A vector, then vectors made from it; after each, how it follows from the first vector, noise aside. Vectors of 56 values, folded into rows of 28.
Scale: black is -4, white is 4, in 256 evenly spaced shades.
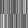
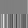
partly zeroed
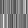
copied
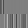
partly zeroed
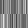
copied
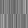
shrunk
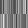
copied
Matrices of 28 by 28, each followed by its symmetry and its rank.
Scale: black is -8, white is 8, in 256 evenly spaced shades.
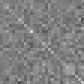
symmetric, rank five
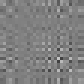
symmetric, rank two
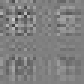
antisymmetric, rank two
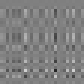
neither, rank one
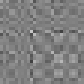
symmetric, rank two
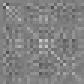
symmetric, rank five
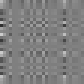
neither, rank one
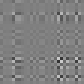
symmetric, rank one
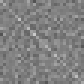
symmetric, rank five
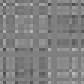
symmetric, rank two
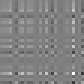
symmetric, rank one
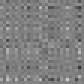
antisymmetric, rank two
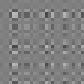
symmetric, rank one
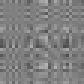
antisymmetric, rank two
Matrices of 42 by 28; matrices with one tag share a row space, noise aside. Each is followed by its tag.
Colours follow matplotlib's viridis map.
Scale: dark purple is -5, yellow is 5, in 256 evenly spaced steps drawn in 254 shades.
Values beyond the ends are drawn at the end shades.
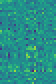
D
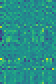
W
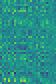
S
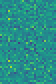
D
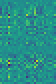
D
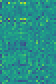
S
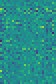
W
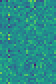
D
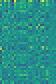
S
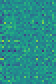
W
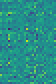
D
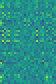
W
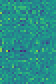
S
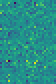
D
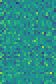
W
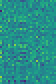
S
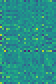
W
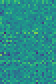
W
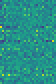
W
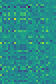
S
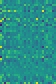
W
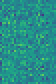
S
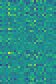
D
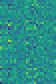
D
